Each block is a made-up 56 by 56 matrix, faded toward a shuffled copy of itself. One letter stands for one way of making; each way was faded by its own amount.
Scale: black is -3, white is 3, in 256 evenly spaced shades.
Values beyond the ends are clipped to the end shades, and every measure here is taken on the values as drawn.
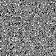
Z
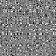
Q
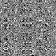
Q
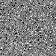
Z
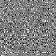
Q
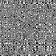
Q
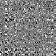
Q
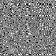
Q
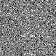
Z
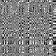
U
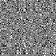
Q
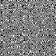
Q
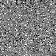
Z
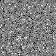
Z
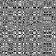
U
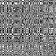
U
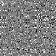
Q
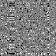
Q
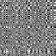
U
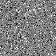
Z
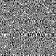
Q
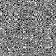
Q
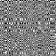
U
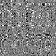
Q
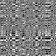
U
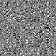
Q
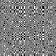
U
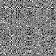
Q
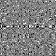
Q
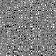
Q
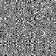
Q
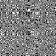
Q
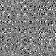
Q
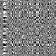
U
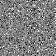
Z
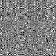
Q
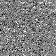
Z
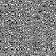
Q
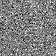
Z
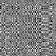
U
